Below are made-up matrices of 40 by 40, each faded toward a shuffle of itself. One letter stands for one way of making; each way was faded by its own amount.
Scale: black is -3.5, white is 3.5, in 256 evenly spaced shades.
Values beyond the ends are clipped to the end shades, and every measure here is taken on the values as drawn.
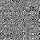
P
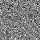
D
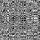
P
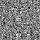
D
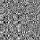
P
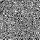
D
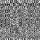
P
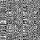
P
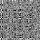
P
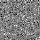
D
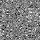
D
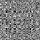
P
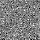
D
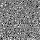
D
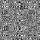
P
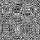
P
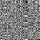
P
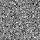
D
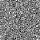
D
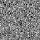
D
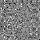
D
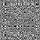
P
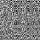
P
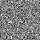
D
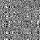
P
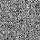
D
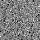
D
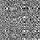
P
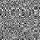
P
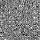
D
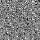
D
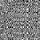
P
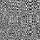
P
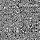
D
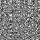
D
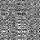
P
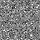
D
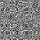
P
